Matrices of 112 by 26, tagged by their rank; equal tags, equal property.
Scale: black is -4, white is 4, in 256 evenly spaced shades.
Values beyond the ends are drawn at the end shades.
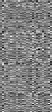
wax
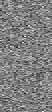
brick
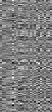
wax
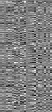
wax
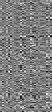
wax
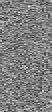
brick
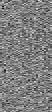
brick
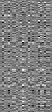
wax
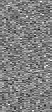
brick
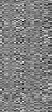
wax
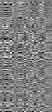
wax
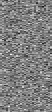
brick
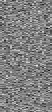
brick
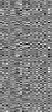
wax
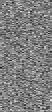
brick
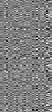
wax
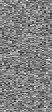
brick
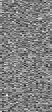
brick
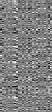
wax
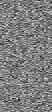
brick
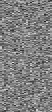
brick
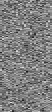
brick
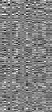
wax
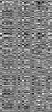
wax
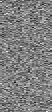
brick
